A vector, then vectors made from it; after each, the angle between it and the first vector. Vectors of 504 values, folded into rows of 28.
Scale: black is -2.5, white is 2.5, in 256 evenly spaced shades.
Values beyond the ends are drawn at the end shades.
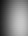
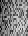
partly aligned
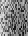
partly opposed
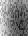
nearly opposite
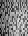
partly aligned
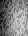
nearly parallel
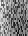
partly opposed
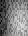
nearly parallel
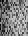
partly aligned
